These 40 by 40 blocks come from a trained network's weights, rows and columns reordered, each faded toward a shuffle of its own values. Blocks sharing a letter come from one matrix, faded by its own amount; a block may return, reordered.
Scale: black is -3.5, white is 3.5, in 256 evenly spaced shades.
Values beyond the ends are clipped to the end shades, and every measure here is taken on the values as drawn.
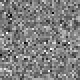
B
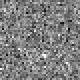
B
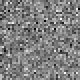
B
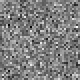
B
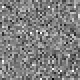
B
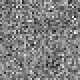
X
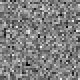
B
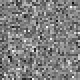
B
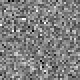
B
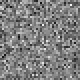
X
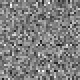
X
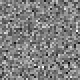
X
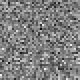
X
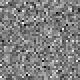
B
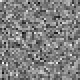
X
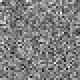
X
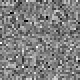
B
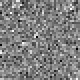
B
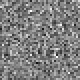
X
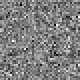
B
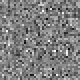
B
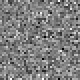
B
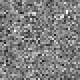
X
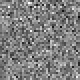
X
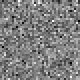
B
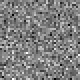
B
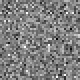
B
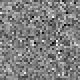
B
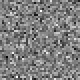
B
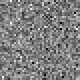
B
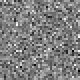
B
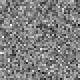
X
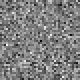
X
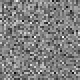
X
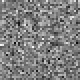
X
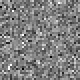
B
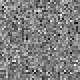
B
